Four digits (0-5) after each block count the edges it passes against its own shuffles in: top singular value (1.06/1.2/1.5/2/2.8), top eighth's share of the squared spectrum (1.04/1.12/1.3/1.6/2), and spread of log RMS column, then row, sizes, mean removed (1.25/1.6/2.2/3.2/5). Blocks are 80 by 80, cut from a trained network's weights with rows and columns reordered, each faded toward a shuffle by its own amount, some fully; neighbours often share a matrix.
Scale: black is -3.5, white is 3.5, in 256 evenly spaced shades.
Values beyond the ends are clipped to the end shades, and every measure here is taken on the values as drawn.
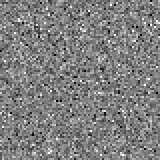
0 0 0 0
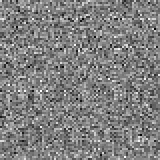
4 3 1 2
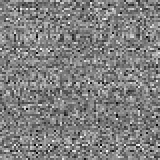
4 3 1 2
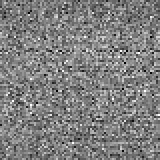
4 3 0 2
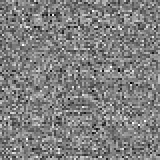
4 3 1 2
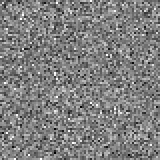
3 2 0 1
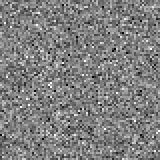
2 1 0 0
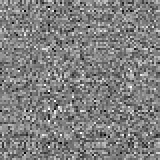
4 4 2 2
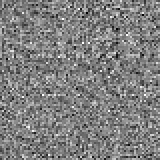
3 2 0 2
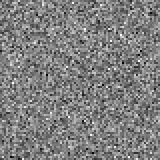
1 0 0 0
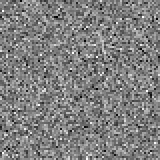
1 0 0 0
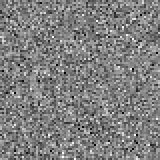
2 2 0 1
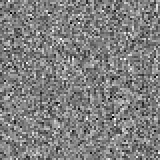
2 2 0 0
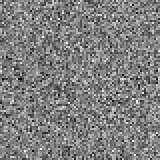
2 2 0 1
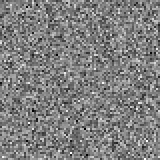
0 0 0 0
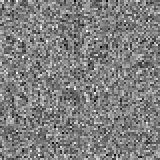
3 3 1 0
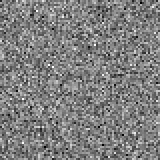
2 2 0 0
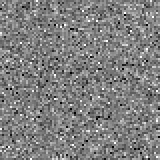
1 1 0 0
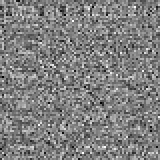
4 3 1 2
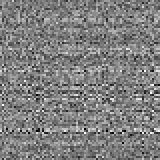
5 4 2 3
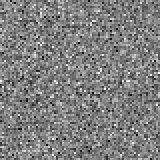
2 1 0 0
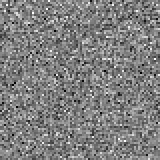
2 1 0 0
